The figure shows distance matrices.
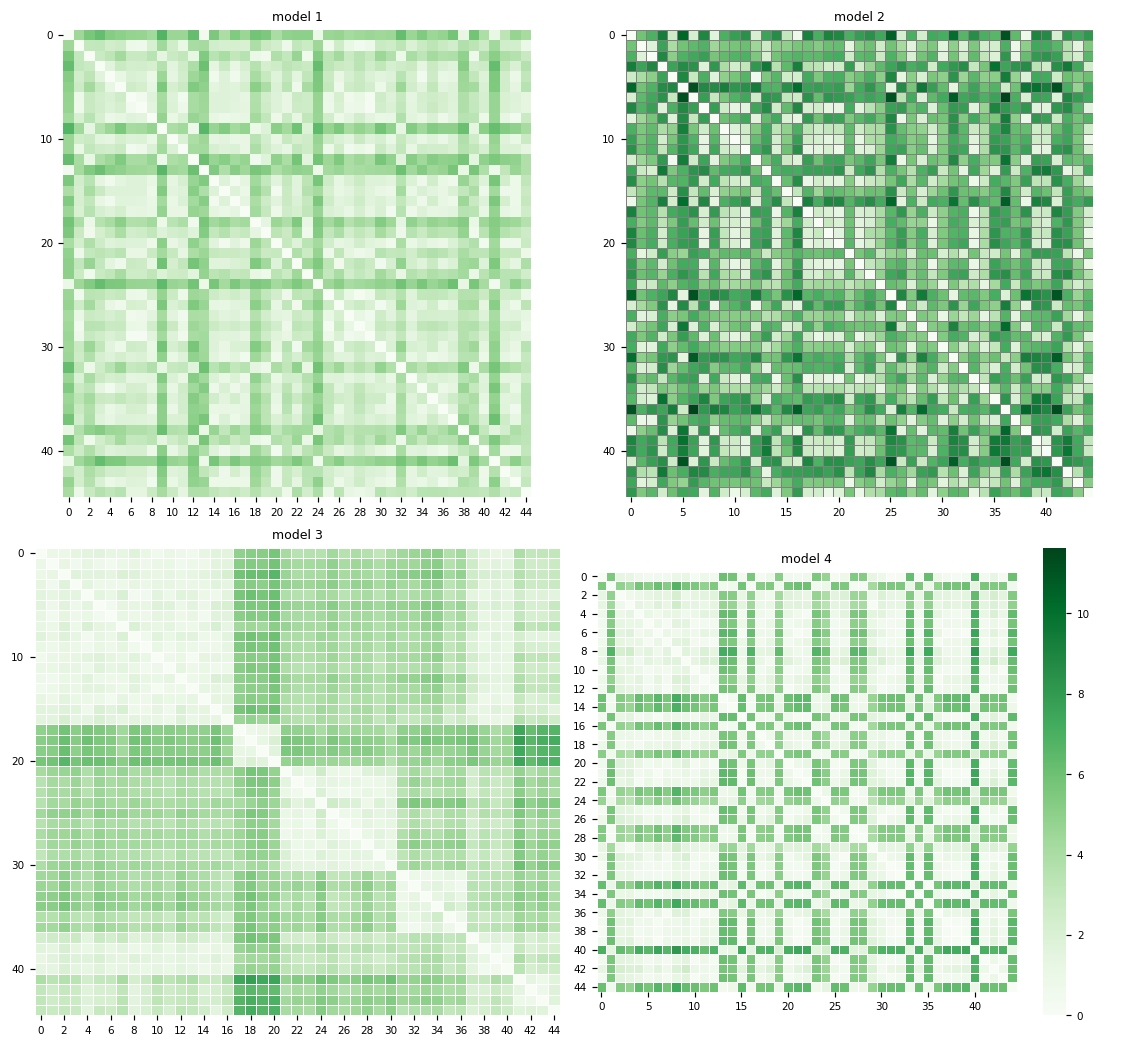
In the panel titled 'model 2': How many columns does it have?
45
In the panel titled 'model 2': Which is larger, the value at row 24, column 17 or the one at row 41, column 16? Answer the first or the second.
the first
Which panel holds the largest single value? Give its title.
model 2
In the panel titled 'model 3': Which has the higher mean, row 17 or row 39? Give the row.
17
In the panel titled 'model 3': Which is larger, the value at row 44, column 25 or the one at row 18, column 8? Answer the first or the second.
the second
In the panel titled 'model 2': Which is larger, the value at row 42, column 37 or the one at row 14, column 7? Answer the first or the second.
the first
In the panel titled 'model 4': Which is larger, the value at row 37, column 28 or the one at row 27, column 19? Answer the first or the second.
the first
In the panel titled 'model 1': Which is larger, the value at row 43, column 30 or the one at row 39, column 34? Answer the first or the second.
the second
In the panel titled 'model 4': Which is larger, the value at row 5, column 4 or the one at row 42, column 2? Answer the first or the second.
the second
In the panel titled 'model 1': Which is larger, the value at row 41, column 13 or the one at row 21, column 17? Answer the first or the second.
the second
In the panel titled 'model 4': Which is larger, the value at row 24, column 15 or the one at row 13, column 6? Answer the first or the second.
the second
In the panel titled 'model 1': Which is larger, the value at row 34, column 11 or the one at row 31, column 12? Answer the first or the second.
the second
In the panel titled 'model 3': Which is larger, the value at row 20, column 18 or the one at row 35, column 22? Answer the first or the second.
the second
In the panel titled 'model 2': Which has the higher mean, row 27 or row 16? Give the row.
16
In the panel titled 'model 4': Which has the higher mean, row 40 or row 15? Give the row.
40
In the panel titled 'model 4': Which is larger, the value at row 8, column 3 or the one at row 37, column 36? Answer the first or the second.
the first
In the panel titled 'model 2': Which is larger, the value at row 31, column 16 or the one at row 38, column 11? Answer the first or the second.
the first
